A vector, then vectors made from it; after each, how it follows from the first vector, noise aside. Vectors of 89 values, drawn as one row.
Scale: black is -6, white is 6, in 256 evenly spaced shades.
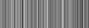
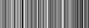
scaled up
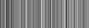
reversed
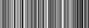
scaled up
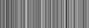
reversed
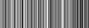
scaled up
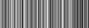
scaled up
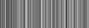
reversed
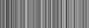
reversed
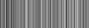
reversed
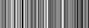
scaled up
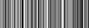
scaled up
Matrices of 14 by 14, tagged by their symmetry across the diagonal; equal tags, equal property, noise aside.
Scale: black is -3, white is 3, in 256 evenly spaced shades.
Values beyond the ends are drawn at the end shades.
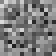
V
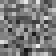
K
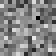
K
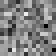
K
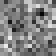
K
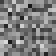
K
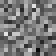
V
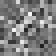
V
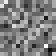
V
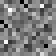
V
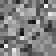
V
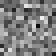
K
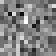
K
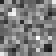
V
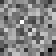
V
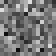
K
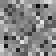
V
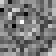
V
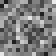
V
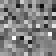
K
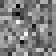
K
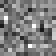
K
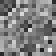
V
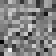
K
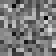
K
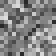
V
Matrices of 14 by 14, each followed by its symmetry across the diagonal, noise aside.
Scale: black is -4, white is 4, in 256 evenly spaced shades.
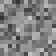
symmetric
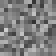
antisymmetric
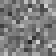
neither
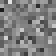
antisymmetric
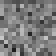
neither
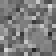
symmetric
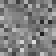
antisymmetric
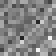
symmetric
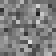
neither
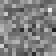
neither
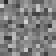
antisymmetric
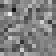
antisymmetric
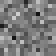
symmetric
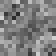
symmetric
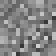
symmetric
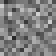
antisymmetric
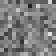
neither
